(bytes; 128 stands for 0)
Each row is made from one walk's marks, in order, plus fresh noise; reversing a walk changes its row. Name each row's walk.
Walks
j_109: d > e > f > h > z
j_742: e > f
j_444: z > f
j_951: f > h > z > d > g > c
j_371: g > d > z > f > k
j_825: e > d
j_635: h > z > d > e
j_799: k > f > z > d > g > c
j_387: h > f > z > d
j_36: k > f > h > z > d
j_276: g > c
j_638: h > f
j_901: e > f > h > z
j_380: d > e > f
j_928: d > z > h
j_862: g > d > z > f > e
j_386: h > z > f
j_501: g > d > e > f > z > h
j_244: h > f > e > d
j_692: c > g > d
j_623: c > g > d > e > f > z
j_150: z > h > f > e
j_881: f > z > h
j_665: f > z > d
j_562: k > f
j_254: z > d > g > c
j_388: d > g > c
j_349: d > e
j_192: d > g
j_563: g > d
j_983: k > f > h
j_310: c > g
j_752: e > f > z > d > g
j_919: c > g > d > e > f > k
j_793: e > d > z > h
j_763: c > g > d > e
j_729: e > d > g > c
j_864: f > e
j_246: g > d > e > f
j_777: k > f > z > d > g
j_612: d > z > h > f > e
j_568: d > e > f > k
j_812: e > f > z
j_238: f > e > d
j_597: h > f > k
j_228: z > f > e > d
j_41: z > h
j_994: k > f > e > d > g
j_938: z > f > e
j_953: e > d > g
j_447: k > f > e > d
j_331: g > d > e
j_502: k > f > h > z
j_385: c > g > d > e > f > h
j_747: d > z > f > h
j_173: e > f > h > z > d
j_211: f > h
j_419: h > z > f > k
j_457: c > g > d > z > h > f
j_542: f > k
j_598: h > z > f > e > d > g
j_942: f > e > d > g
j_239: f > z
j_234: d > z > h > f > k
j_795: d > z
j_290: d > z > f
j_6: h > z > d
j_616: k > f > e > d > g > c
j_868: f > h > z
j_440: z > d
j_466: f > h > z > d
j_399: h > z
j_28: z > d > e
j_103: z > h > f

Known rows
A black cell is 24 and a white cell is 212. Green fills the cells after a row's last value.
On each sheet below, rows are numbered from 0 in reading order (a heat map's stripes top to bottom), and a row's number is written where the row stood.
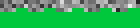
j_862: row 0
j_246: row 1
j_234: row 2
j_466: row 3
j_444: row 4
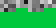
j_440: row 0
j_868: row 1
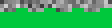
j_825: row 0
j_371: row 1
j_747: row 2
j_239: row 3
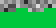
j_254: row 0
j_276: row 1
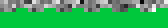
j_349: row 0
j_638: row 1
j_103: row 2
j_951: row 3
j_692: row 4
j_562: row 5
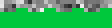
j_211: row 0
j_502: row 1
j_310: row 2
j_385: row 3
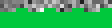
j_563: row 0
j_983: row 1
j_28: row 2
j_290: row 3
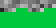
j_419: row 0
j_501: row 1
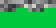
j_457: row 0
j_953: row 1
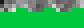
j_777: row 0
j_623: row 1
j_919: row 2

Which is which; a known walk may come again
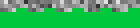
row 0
j_612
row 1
j_331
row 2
j_234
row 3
j_868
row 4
j_928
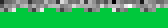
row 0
j_799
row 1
j_616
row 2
j_638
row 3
j_244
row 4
j_742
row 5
j_387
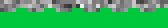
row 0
j_386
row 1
j_881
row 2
j_310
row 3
j_349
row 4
j_239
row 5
j_793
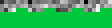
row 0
j_994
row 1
j_752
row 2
j_6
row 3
j_562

